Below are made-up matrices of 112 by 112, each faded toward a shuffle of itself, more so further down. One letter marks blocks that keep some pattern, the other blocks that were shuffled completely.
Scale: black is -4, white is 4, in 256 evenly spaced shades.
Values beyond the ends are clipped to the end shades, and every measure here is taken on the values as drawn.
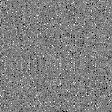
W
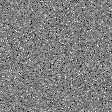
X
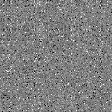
W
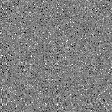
W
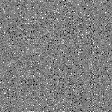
W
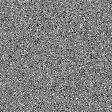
X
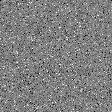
X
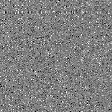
W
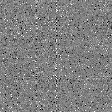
W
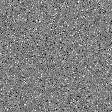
X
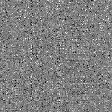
W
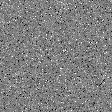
X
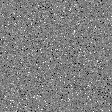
X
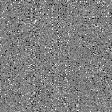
W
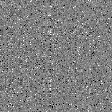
W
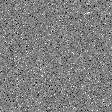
X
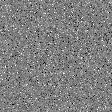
X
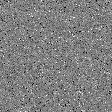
X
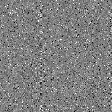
W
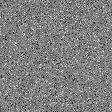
X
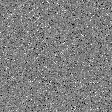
X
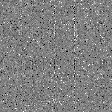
W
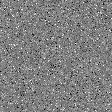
X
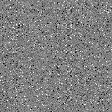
W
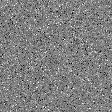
X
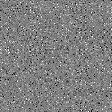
W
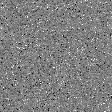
X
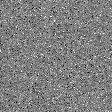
X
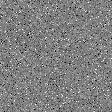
X
